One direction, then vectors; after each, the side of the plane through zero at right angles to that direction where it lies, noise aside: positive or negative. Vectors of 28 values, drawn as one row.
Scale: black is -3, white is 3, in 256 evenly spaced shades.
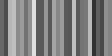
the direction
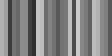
negative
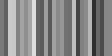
positive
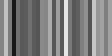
negative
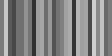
negative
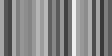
positive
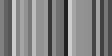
positive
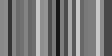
negative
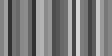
negative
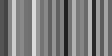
positive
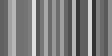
positive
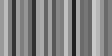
negative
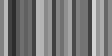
negative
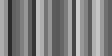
negative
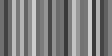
positive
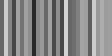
negative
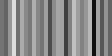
positive
